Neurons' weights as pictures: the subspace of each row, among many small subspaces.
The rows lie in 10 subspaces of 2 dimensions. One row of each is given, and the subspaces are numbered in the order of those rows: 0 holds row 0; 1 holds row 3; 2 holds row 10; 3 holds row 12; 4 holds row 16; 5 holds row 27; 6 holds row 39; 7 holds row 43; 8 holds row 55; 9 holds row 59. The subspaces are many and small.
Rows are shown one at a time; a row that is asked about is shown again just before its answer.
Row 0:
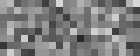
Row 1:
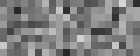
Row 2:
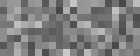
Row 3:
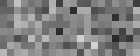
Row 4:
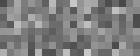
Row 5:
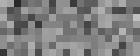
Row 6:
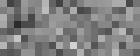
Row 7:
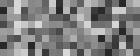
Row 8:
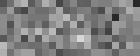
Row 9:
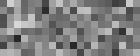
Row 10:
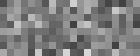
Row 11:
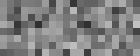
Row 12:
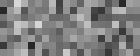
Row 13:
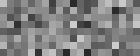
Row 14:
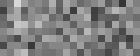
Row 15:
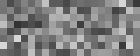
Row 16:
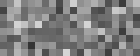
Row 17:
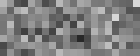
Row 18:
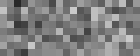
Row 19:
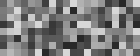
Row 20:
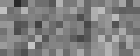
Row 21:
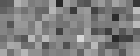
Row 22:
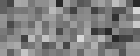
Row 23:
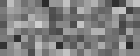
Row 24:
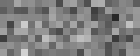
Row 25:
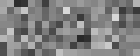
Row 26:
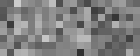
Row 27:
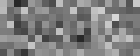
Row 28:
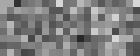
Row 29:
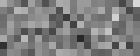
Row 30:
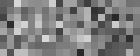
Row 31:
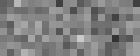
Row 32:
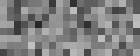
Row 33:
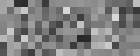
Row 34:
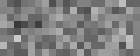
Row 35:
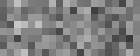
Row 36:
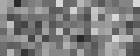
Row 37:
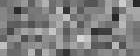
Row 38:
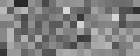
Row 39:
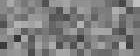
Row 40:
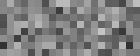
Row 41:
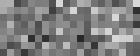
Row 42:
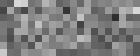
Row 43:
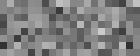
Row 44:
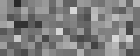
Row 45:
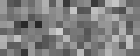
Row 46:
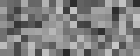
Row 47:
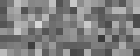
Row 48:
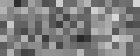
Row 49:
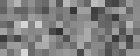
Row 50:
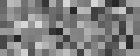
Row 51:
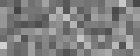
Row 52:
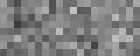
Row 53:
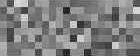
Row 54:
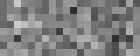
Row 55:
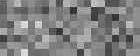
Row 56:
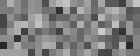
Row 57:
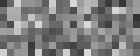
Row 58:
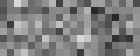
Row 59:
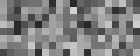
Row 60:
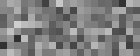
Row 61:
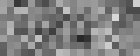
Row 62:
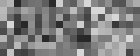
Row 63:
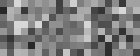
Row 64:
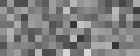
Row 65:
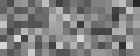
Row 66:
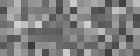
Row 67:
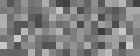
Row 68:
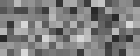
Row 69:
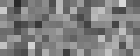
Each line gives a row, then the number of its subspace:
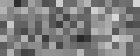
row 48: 6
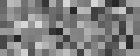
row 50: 8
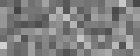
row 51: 5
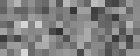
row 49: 8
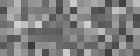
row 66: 4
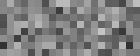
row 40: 7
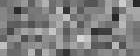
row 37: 3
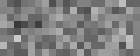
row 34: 6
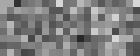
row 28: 0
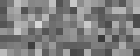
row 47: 9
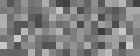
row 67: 7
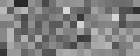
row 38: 9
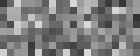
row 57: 2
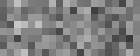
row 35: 6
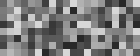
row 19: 9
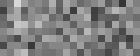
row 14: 5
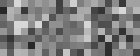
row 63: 4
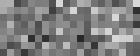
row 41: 1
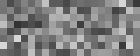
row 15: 6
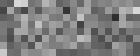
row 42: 9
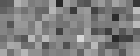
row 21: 1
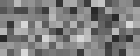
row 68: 8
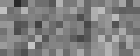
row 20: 3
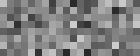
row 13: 2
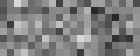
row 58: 6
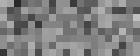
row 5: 2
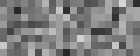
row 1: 3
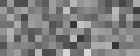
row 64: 2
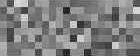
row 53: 2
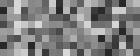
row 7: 3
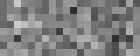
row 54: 0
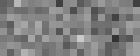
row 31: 0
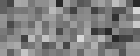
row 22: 1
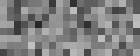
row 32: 9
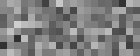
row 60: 0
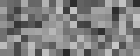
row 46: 4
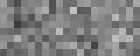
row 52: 1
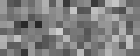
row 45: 8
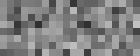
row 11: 9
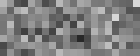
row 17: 5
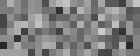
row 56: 7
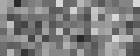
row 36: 0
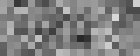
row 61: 3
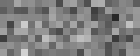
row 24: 8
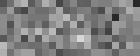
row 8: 5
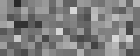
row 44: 0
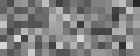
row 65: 6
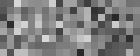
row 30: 7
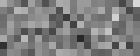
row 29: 5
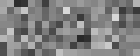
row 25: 4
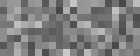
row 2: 4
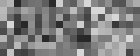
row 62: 7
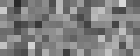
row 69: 3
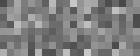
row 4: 2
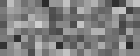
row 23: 8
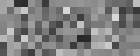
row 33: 4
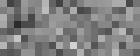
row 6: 1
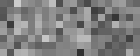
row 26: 7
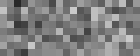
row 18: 5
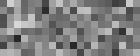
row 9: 1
